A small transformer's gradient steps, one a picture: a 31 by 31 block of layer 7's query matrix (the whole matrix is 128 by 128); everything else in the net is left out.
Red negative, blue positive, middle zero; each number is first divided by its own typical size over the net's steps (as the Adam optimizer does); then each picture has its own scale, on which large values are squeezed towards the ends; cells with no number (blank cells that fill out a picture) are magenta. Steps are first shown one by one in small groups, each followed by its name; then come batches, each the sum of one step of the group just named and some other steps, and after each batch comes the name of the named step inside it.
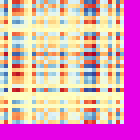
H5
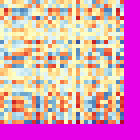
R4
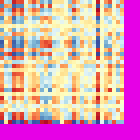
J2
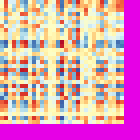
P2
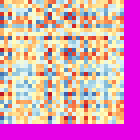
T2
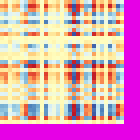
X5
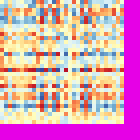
R4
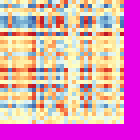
R4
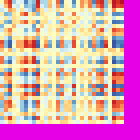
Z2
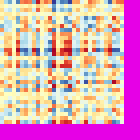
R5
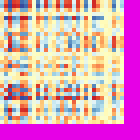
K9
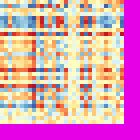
Z2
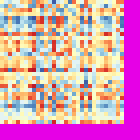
R5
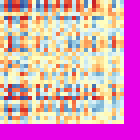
K9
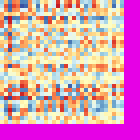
K9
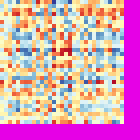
R5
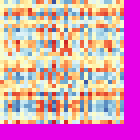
R5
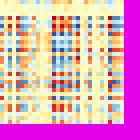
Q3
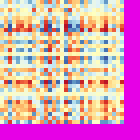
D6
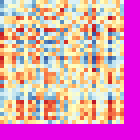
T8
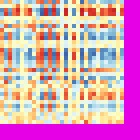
D6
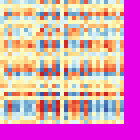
D6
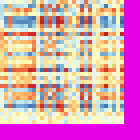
D6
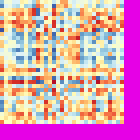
T8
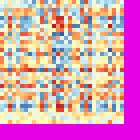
Q3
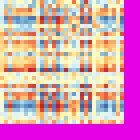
D6
